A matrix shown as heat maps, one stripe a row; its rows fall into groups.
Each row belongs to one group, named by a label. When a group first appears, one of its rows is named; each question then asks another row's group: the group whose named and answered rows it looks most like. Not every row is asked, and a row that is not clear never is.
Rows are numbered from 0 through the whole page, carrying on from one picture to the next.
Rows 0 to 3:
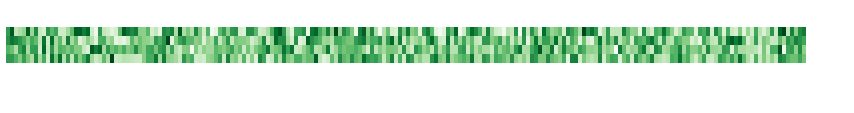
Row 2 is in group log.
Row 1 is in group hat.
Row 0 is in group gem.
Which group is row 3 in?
hat
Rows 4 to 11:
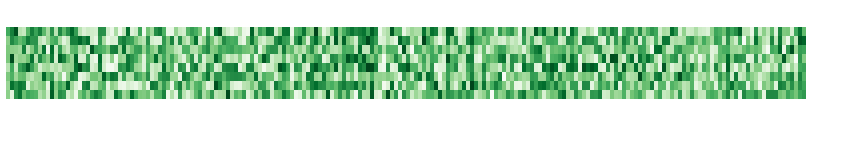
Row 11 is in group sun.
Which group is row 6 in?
log
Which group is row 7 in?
hat
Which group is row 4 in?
hat
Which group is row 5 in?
gem
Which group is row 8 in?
gem
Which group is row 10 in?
hat
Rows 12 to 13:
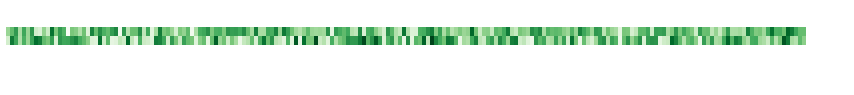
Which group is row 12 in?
log
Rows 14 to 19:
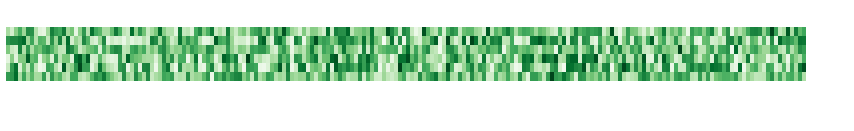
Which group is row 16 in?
sun
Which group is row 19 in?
log
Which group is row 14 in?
sun
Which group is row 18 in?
gem
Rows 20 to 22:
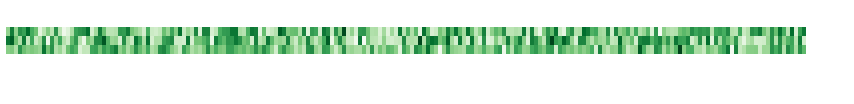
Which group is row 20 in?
gem
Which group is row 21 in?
log
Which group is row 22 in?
log
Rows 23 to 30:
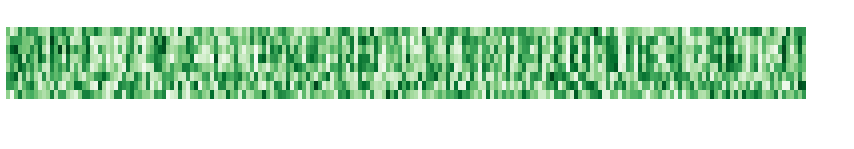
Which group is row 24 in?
hat
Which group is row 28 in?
log
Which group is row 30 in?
sun
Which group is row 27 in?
hat
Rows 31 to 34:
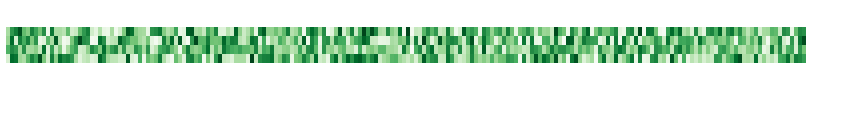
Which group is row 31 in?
hat
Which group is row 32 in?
gem
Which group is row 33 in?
log
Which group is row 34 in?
hat
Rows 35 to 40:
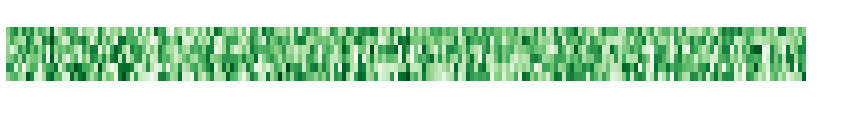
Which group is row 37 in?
sun
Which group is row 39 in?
gem
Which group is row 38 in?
log
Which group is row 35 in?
hat
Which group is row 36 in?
gem
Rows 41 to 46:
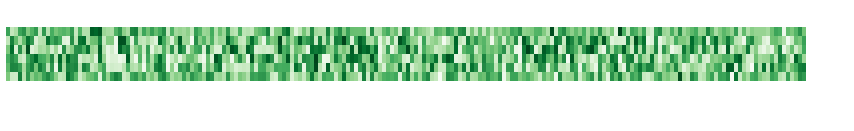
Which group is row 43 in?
gem
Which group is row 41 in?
sun
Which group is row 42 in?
gem
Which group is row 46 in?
sun
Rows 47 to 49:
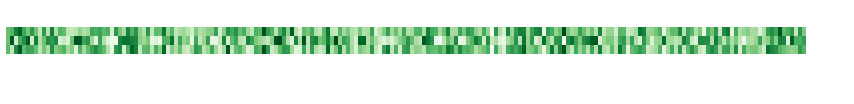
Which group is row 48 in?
gem
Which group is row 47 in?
log
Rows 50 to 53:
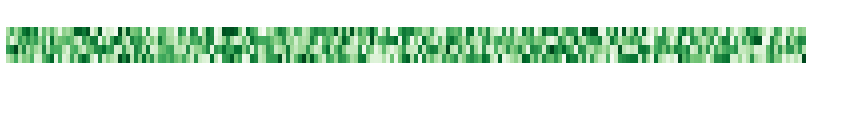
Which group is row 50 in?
gem
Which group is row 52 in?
log
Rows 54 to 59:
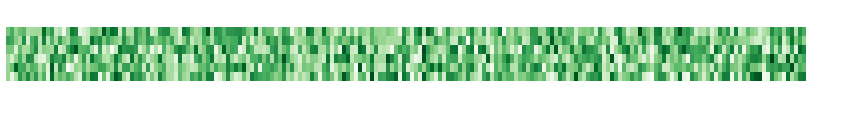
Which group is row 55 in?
log
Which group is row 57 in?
sun
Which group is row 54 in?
log
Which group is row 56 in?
gem
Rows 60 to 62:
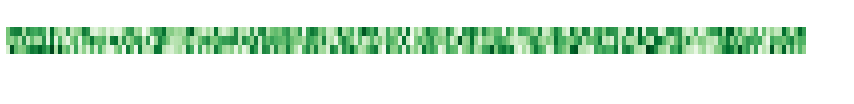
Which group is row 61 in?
log
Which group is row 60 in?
hat
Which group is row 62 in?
hat
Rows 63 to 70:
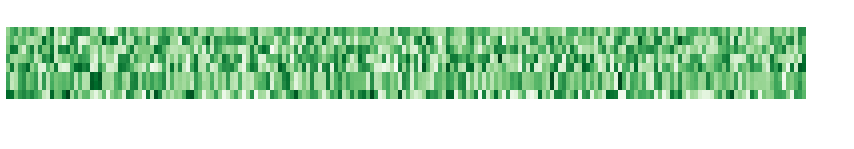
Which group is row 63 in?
gem
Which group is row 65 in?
hat
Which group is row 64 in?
log
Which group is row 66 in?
gem
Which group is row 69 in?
sun
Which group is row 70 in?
hat
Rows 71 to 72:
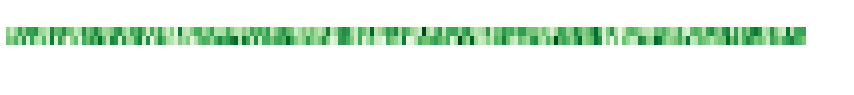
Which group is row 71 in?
sun
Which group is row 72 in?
log
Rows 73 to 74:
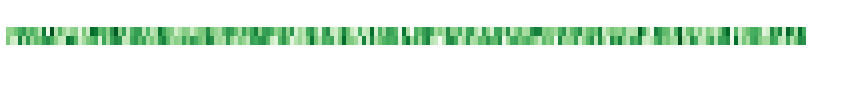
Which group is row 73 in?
log
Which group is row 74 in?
sun
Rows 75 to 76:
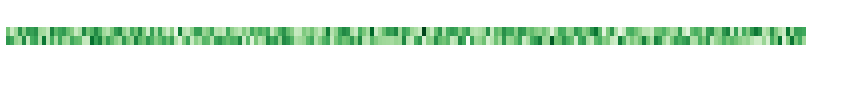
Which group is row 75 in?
sun
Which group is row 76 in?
log
